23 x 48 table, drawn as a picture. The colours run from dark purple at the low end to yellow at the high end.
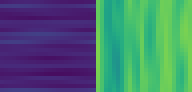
It is made of 1 by 2 panels. Panel 1,1: very low, streaked across, faint in contrast. Panel 1,2: high, streaked downward.
